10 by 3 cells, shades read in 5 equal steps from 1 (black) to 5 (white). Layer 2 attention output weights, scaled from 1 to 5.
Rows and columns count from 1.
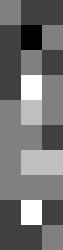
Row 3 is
2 3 2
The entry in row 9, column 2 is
5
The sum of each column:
25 32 27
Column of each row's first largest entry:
1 3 2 2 2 1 2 1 2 3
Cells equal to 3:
13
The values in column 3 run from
2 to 4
